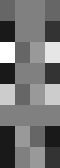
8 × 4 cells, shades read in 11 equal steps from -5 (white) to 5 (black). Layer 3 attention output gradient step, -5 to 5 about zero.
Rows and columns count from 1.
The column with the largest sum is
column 1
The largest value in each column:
4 1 1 4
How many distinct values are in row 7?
3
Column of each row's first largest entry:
1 1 2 1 2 1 1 1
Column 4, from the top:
1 3 -4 3 -3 0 4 3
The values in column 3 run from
-1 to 1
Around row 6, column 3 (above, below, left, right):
-1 1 0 0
